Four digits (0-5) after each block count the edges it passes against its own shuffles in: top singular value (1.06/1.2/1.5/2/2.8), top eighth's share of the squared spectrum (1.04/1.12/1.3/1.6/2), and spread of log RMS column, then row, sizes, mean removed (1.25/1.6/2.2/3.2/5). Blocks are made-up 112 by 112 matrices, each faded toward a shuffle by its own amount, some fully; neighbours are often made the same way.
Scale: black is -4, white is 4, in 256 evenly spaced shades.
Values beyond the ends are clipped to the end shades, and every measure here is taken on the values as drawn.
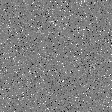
0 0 0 0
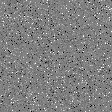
2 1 0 0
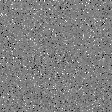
3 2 0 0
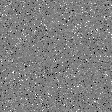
2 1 0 0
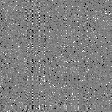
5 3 2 2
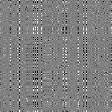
5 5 4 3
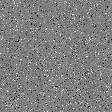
0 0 0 0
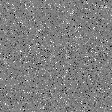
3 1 0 0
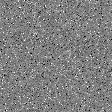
0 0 0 0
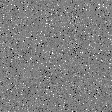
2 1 0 0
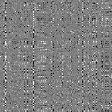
5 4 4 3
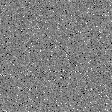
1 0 0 0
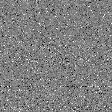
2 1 0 2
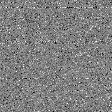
1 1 0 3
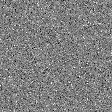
0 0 0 0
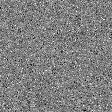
1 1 0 0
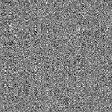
4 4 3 2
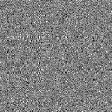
4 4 2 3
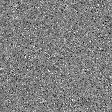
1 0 0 0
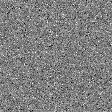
2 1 0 0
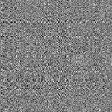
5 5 3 3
